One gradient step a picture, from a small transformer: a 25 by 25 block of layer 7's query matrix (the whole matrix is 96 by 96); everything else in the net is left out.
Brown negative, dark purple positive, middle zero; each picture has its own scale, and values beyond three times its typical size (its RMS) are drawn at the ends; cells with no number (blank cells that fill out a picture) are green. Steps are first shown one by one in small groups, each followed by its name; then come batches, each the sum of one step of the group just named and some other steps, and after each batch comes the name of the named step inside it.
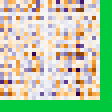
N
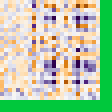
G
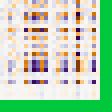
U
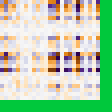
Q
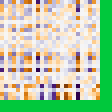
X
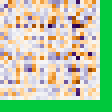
N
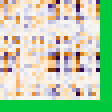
Q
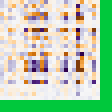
U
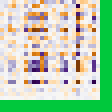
U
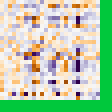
G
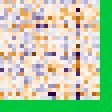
X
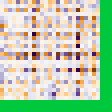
N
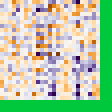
G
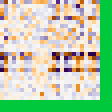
Q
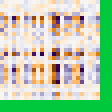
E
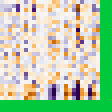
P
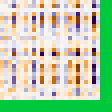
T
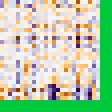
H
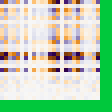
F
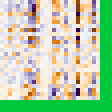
P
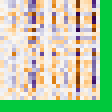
T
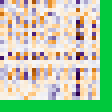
P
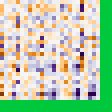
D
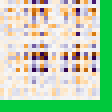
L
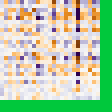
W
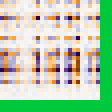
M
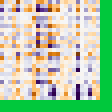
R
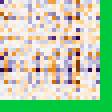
M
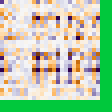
M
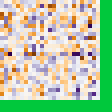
D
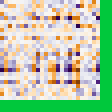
M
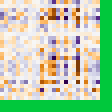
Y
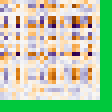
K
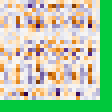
K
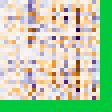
Y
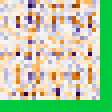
K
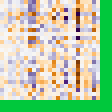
Y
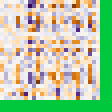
K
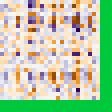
K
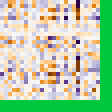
Y
